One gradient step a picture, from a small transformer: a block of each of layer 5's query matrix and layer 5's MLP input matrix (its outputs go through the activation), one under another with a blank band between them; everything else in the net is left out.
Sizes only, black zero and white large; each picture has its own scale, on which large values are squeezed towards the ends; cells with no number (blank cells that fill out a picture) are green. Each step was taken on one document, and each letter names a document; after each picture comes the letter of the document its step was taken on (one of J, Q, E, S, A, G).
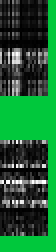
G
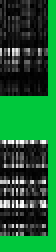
G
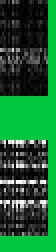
G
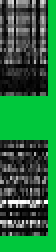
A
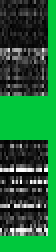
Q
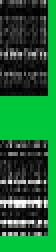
A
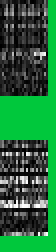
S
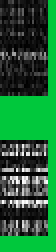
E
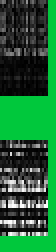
A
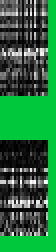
Q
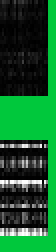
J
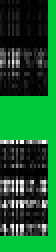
G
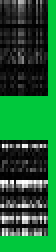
J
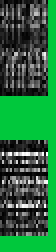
S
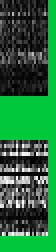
E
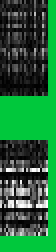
Q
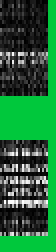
E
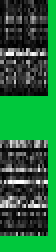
A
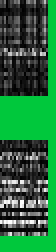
A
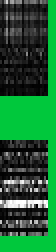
A
